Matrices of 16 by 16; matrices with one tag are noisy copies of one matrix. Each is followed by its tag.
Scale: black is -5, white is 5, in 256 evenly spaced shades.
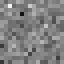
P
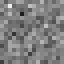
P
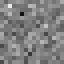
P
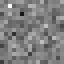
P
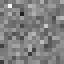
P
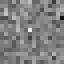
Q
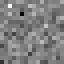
P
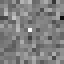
Q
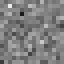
P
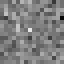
Q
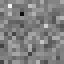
P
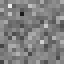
P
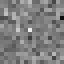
Q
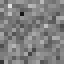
P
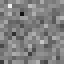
P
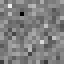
P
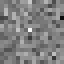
Q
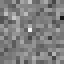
Q
